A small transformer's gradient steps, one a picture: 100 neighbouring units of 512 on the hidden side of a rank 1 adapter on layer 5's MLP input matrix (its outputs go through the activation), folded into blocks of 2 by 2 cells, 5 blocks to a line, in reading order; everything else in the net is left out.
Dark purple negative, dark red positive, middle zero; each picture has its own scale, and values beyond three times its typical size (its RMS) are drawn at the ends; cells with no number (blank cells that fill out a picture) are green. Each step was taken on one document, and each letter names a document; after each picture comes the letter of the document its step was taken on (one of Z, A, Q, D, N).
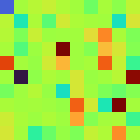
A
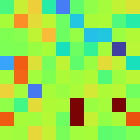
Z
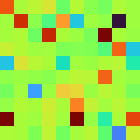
Z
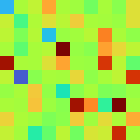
A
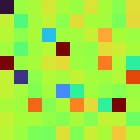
A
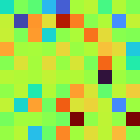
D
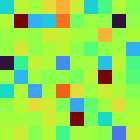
Z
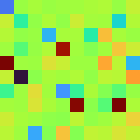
A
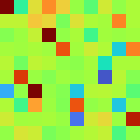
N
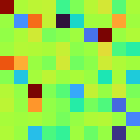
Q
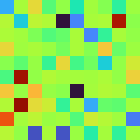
Q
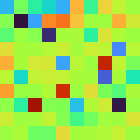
D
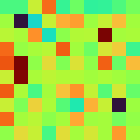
D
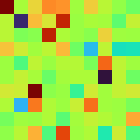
N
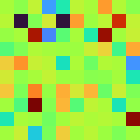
D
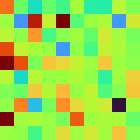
D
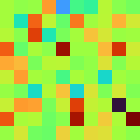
D
